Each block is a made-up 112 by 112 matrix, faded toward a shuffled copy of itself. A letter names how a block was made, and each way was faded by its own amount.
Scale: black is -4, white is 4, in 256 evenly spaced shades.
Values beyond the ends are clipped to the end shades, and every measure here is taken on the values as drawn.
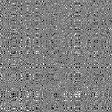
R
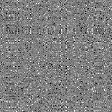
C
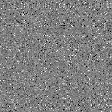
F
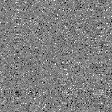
F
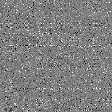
F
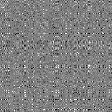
R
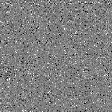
F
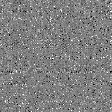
F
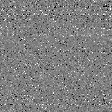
F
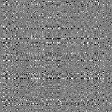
R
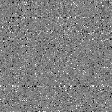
F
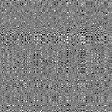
R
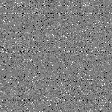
F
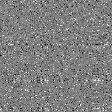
F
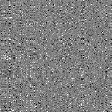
C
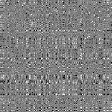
R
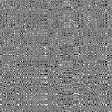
R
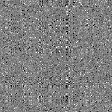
C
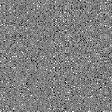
C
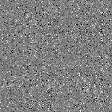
F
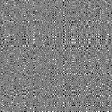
R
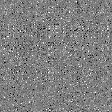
F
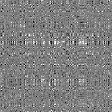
R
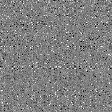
F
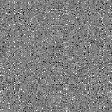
C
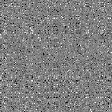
C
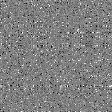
F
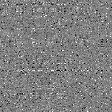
F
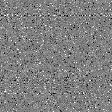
F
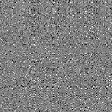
C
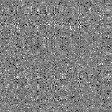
C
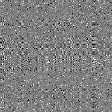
C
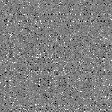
F
